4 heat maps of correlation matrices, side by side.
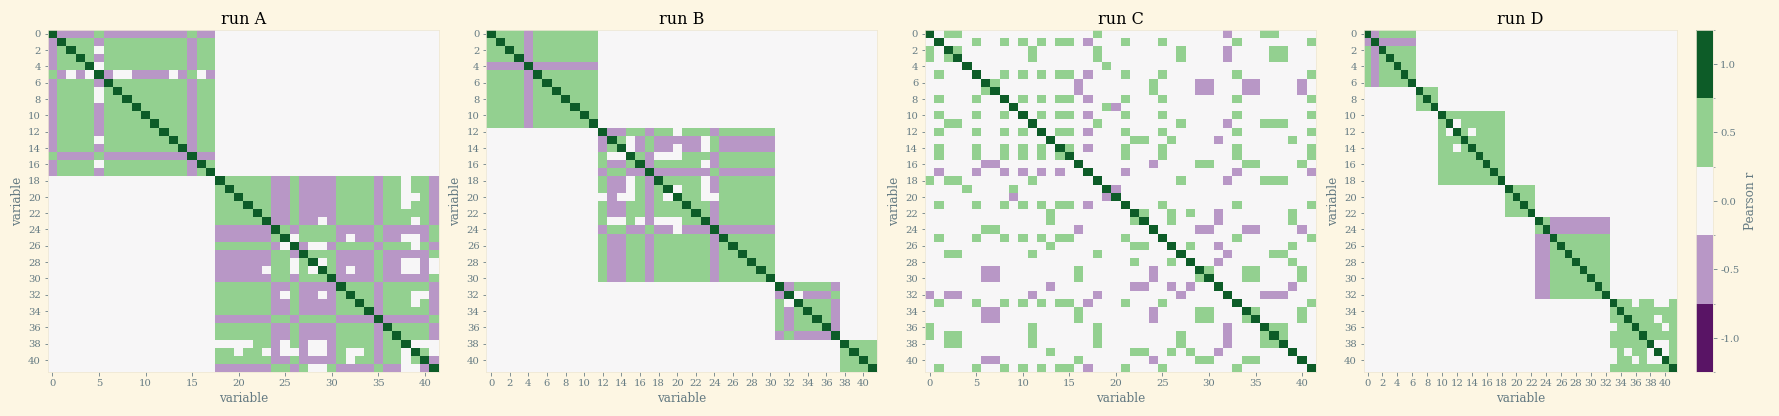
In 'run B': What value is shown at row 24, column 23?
-0.5
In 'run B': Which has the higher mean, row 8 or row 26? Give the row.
26
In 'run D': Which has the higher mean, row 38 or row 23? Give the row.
38
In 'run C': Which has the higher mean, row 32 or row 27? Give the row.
27
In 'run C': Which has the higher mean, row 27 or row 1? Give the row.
1
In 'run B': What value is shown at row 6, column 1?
0.5
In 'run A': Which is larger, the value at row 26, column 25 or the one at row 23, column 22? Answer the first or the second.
the second
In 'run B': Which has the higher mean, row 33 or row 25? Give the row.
25
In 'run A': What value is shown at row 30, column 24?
0.5
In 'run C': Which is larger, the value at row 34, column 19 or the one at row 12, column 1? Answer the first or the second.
the second
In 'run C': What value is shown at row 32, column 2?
-0.5
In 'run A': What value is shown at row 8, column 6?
0.5
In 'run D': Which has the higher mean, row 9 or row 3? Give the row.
3
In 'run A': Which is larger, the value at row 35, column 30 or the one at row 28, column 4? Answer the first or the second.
the first
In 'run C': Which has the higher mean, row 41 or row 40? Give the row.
41
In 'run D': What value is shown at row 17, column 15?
0.5
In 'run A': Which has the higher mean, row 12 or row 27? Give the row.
12
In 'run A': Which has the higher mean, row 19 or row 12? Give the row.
12
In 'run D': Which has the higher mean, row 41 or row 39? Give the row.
41
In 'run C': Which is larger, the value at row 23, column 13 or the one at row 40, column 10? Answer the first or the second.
the first
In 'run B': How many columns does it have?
42
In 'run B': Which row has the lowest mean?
17
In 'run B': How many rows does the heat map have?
42
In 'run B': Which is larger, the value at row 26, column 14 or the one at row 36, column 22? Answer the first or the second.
the second
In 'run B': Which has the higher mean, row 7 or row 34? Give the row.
7
